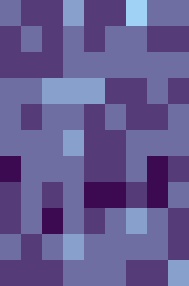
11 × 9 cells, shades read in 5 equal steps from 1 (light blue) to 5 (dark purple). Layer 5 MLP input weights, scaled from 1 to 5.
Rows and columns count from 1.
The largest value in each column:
5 4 5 3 5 5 4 5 4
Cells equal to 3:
47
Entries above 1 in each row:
8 9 9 9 9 9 9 9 9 9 9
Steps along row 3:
same same down same same same same same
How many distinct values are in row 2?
2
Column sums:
40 38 39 29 40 39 34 40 37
